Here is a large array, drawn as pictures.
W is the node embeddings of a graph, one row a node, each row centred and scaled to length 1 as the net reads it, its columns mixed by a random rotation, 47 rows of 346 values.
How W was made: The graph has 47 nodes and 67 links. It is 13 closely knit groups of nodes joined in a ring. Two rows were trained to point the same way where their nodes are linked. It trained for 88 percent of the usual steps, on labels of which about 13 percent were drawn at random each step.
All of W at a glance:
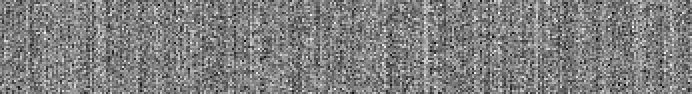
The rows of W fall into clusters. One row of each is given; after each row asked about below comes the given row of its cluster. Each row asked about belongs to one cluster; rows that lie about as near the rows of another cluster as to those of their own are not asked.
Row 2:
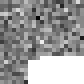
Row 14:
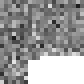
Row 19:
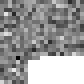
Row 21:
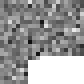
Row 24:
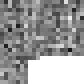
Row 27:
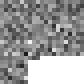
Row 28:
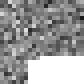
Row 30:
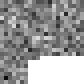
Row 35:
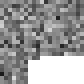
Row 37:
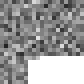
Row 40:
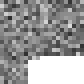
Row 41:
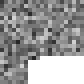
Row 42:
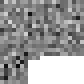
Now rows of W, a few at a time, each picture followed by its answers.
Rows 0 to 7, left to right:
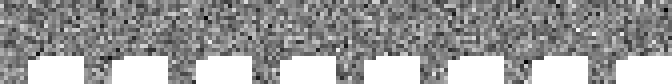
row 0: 21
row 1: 24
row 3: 30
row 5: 30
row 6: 24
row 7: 37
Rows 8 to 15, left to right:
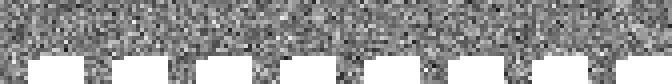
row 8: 14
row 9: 41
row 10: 40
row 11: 24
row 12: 30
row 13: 19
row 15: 19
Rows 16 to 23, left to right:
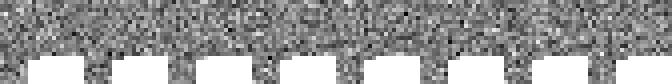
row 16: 2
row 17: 27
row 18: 40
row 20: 28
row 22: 19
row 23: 35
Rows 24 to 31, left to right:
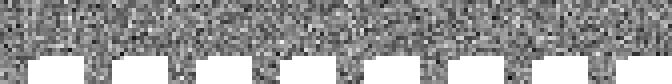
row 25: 21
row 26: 28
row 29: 41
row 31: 37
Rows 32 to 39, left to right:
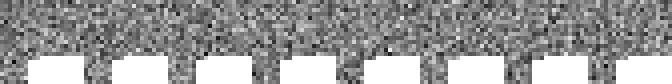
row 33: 14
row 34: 21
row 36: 27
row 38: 42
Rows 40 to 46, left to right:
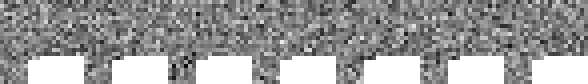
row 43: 27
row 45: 41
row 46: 37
